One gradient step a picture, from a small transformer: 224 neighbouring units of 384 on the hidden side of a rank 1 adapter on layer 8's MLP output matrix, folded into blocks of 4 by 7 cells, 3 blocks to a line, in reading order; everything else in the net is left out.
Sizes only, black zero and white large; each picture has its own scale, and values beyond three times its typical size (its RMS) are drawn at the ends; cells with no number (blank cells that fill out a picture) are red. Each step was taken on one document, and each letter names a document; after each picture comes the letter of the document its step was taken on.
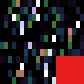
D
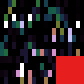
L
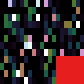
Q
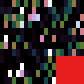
D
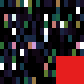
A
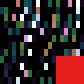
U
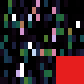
L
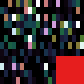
A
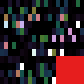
L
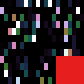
U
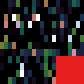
D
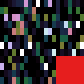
A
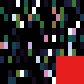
D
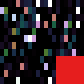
U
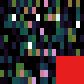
Q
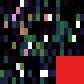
L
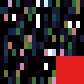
U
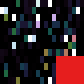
U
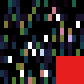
L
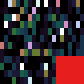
Q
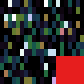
Q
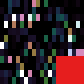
L
